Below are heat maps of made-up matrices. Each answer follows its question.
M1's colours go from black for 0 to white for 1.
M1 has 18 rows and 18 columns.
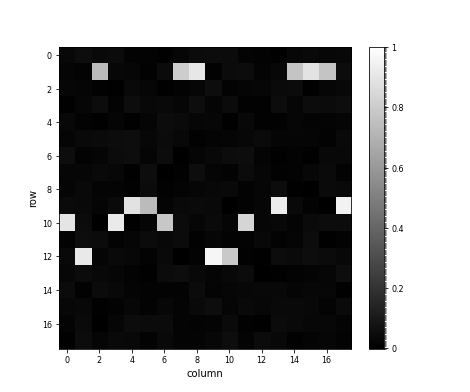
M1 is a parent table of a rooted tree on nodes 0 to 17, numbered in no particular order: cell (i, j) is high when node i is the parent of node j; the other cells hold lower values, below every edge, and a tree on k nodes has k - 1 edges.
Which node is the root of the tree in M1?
12
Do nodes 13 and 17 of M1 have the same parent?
yes
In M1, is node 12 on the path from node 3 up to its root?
yes
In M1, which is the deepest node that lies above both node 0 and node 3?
10
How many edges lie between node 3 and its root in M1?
2
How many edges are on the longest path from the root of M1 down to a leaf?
2
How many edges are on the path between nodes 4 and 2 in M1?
4
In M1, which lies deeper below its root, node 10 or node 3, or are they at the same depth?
node 3
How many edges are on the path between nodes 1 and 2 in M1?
1
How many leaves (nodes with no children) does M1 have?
14
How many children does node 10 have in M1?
4
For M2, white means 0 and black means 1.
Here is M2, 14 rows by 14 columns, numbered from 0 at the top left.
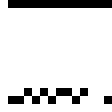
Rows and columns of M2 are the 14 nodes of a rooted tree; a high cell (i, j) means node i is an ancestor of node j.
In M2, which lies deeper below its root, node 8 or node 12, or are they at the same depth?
node 8
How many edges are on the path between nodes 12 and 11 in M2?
2
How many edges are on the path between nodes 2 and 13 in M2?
2
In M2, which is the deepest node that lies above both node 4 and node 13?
12
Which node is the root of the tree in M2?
0
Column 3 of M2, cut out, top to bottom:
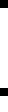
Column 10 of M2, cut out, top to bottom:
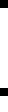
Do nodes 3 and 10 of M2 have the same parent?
yes
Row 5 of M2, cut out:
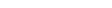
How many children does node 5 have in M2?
0
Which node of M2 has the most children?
12
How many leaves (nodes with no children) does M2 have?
11
